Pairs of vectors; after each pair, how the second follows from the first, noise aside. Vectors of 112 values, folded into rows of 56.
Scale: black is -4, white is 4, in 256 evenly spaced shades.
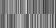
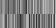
negated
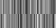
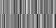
sign-scrambled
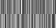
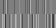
partly zeroed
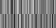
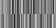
sign-scrambled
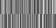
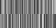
copied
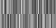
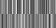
shuffled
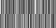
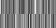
copied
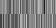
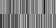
copied
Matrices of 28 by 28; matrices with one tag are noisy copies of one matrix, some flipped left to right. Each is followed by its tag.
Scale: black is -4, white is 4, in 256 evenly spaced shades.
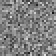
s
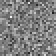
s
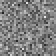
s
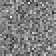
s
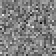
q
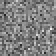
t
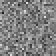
s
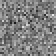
q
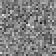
q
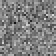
q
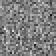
t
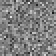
s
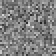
q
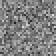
q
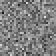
s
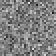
s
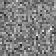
t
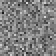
s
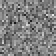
q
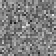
q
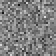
s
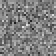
q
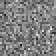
t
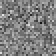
q
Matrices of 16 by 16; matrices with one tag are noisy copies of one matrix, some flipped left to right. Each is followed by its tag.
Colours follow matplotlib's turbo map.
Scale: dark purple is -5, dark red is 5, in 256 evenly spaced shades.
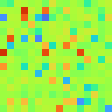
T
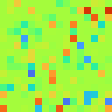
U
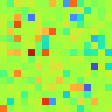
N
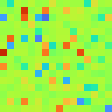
T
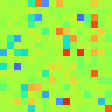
N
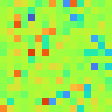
N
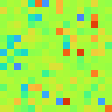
N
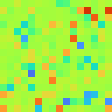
U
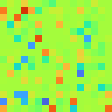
U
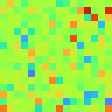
U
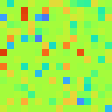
T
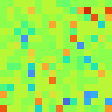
U
